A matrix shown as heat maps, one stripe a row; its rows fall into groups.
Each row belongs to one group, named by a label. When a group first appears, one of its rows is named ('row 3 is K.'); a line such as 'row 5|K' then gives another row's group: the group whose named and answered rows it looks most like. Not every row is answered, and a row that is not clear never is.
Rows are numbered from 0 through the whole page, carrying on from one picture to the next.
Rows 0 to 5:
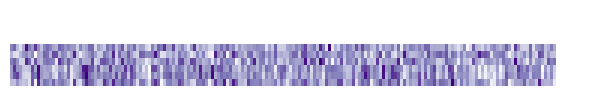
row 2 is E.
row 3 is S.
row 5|S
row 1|S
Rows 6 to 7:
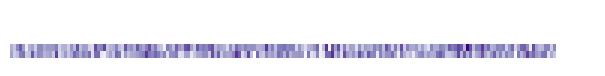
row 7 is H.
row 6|H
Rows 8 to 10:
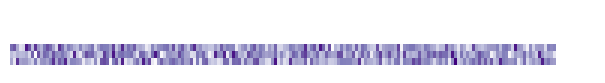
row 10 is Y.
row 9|S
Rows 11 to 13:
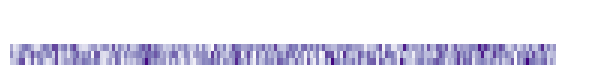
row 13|H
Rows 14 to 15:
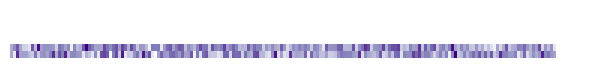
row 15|Y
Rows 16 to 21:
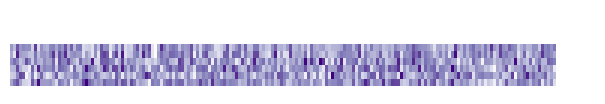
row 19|S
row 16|Y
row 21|S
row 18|E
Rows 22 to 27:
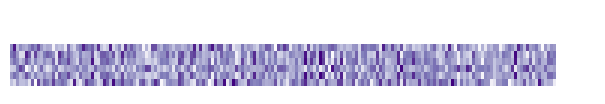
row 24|E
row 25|H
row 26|E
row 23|E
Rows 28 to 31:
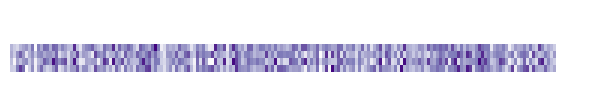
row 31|H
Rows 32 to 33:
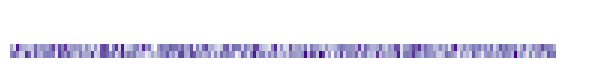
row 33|E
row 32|Y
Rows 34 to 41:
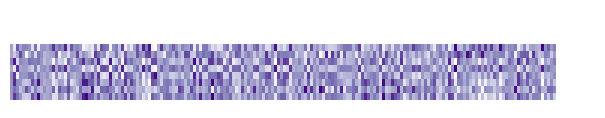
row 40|E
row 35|H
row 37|Y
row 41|S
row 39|S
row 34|Y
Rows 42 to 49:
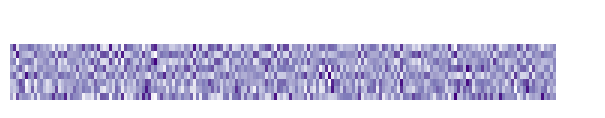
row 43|Y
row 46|E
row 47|H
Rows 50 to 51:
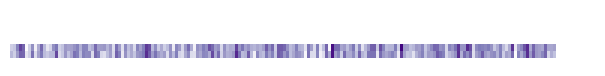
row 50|H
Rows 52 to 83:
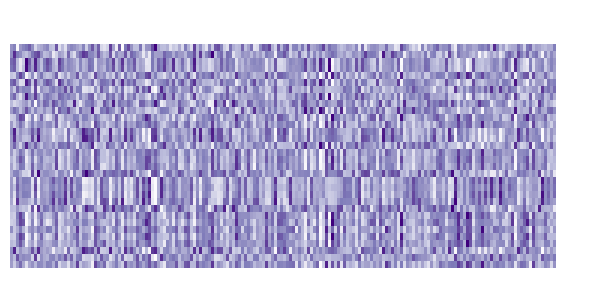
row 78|H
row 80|H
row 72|Y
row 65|S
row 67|H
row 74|Y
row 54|E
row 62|H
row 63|H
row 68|H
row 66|E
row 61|E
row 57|E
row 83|H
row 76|H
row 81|S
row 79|H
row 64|S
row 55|E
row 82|Y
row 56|H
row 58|Y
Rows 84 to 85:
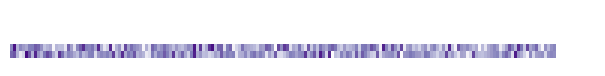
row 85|E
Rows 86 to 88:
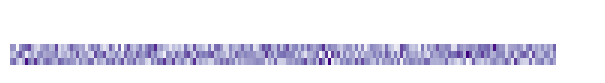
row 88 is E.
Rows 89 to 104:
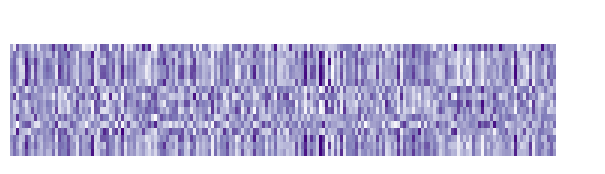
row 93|E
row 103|E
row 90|E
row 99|Y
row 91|E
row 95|H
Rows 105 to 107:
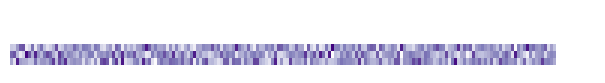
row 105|H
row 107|Y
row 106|E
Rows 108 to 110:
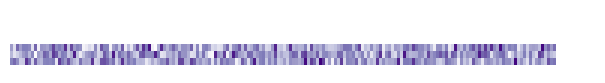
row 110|E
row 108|Y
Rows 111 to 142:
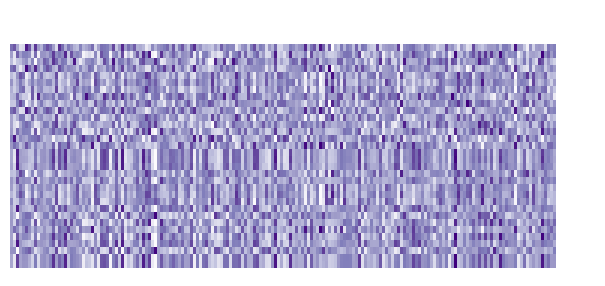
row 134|Y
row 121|H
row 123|Y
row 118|S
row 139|Y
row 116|H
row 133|H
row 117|H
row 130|Y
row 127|Y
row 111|E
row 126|Y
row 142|Y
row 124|S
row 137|E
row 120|E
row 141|Y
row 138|Y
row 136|Y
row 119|H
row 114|E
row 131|H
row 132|H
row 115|H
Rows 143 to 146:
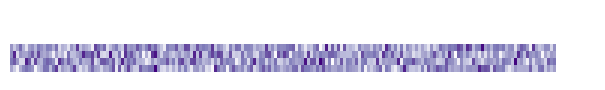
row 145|E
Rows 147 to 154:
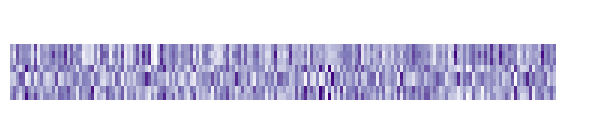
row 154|E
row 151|H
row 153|E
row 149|Y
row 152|H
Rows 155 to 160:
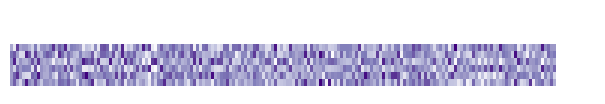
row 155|Y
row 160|E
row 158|Y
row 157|S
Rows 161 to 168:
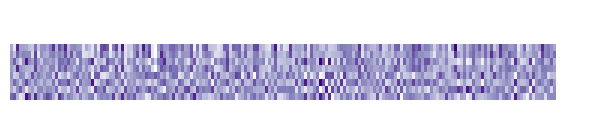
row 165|H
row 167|H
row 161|Y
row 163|E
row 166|E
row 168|E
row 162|Y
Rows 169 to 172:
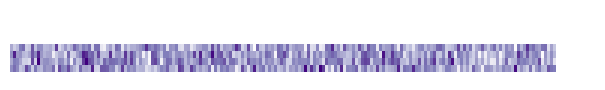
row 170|S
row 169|H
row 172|E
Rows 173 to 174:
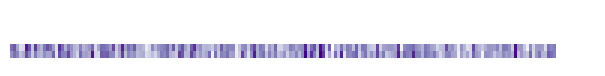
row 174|E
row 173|E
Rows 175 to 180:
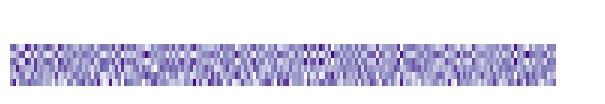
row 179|H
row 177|E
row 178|Y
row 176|H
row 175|E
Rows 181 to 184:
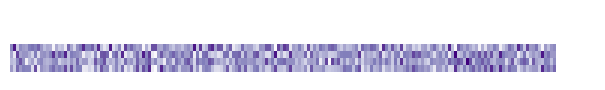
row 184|Y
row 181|S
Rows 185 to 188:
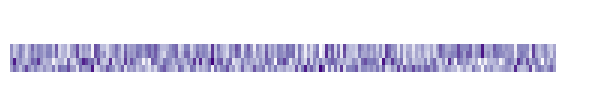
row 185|H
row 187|S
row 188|E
